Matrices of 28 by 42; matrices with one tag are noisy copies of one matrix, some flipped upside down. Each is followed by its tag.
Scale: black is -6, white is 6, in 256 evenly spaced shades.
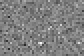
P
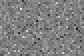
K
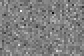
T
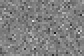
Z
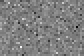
K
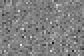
T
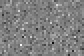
T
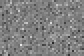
T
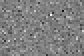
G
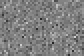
T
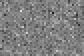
T
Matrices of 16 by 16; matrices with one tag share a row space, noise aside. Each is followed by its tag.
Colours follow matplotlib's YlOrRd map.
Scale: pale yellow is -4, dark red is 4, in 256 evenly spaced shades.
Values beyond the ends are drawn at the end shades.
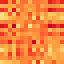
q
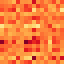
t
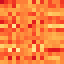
q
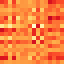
q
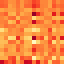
t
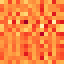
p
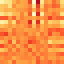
q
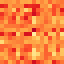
t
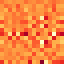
p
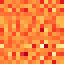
p
